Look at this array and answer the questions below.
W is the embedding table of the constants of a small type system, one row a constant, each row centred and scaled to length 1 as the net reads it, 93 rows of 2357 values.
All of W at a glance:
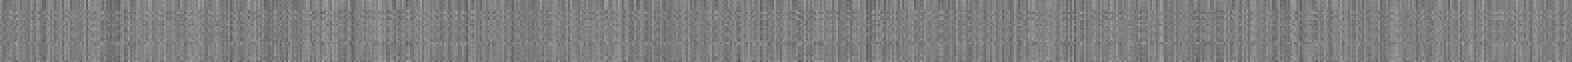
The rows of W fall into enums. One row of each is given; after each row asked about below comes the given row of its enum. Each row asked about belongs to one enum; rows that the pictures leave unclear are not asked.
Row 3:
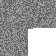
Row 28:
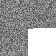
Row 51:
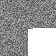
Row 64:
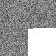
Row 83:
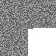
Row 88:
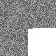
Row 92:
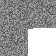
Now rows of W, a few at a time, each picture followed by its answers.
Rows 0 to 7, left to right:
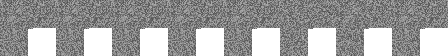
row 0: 3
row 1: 3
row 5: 83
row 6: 88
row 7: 3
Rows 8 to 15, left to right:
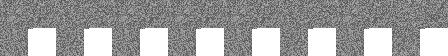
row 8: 3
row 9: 83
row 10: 3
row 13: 83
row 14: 3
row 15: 28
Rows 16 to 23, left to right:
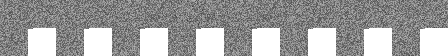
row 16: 92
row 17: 83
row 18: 28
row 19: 64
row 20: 28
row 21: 3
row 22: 92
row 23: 51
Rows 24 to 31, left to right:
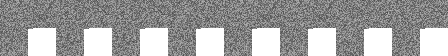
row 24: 28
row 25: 92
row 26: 92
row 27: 88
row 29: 28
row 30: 51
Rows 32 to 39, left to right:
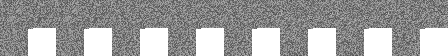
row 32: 3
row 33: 3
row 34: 83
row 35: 83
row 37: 51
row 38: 51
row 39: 92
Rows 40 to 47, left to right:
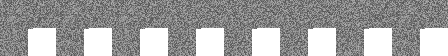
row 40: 3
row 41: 88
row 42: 3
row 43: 83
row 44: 83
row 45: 83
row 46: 28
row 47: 88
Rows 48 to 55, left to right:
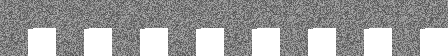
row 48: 92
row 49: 51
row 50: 88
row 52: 92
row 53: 3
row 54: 92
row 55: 3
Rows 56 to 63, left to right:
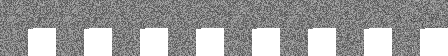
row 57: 3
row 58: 83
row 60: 88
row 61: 88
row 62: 92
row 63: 64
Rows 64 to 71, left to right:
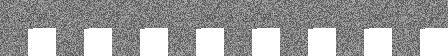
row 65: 51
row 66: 88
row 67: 28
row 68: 64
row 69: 83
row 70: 28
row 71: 3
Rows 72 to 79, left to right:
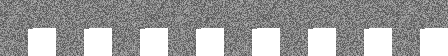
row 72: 88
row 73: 83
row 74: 28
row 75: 3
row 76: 28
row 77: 83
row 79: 88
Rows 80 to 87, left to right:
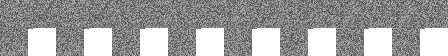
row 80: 28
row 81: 28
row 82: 83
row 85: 92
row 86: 88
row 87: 88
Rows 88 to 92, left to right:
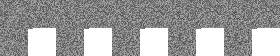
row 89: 83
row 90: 83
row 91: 92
